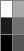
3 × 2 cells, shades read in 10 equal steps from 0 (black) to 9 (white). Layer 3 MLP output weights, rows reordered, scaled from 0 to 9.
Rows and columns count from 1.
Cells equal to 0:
1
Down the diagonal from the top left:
9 4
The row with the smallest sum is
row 3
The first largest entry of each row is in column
1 2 2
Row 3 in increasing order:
0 3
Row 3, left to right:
0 3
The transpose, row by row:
9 1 0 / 6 4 3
